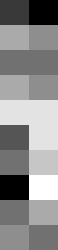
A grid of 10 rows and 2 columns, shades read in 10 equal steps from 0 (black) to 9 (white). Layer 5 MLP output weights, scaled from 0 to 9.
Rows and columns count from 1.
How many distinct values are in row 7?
2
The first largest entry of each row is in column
1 1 1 1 1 2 2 2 2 1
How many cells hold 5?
3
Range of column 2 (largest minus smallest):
9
